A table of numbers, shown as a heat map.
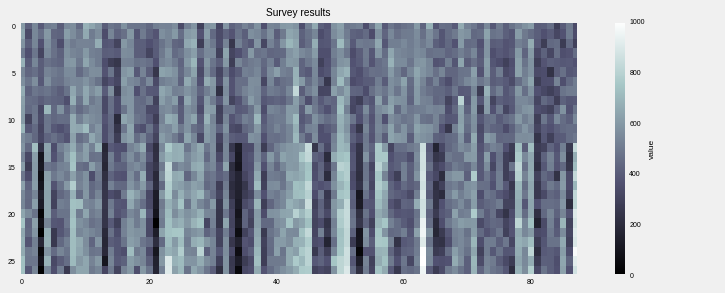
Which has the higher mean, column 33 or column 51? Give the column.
51
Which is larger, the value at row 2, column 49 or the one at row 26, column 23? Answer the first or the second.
the second
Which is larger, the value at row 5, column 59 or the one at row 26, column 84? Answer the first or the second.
the first
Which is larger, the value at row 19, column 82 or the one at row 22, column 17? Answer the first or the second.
the second
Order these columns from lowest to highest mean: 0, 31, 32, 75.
31, 75, 32, 0
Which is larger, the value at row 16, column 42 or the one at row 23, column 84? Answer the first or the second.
the first
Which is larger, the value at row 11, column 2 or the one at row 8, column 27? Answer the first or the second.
the second
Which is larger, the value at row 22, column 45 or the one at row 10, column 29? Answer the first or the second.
the first
